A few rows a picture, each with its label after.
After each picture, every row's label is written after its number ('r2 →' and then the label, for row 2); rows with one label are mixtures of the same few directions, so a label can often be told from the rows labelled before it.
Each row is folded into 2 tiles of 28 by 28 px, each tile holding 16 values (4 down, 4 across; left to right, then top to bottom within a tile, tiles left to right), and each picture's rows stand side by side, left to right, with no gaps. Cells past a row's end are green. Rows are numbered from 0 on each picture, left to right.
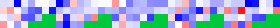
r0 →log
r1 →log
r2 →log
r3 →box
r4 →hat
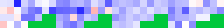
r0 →log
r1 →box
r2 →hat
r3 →hat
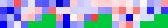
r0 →log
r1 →log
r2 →box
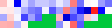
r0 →log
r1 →box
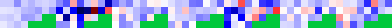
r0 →log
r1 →box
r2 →log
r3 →hat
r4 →log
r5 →box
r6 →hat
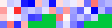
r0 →hat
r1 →hat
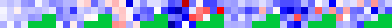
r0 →hat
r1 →hat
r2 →log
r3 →log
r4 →box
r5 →box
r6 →hat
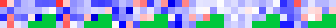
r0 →log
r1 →log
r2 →hat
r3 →log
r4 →box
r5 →log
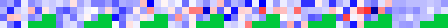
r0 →box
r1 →log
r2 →hat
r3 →box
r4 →hat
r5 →hat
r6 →box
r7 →box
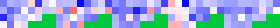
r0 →hat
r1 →hat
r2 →box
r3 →log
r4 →box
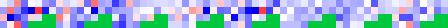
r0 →box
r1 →hat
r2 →log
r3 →box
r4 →box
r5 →hat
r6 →hat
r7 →box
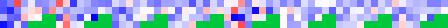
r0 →log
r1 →log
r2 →log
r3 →hat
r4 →box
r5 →log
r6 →hat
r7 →log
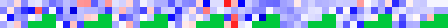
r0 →box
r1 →hat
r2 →box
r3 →hat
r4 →log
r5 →log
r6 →hat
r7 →log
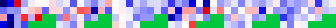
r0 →log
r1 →box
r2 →log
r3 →hat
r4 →box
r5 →hat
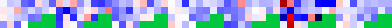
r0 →hat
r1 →log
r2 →hat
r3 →log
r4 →log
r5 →log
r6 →log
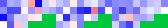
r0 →hat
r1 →box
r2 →box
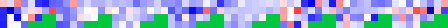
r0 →log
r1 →log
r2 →hat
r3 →box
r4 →log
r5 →hat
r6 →log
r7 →box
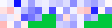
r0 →log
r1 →box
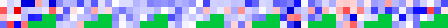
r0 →hat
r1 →hat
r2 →log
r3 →hat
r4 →hat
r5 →box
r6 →box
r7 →box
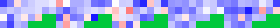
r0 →log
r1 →log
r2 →hat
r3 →box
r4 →box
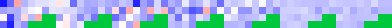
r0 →log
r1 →log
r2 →hat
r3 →box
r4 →hat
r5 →box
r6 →hat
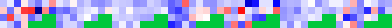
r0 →box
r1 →log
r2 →hat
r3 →log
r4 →hat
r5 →hat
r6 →box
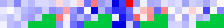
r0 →log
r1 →hat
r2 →log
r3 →box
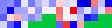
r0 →box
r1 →hat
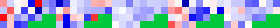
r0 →hat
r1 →log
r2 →log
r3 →log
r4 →hat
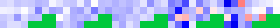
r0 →box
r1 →hat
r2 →hat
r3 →box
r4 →log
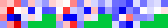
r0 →box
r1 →box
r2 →box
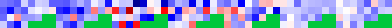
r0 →box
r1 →box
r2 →hat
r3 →hat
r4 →log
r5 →log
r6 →hat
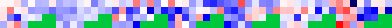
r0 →box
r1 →hat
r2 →hat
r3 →log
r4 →log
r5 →box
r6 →log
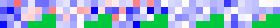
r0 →log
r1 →box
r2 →hat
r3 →box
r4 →log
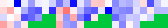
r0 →log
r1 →log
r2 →hat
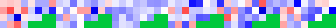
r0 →box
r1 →box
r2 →log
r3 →hat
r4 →hat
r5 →log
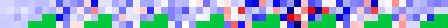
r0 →box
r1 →hat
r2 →box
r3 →hat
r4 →hat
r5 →box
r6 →hat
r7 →log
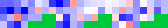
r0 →box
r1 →log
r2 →box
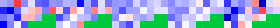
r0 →log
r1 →hat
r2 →box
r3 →hat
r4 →hat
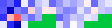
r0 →box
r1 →hat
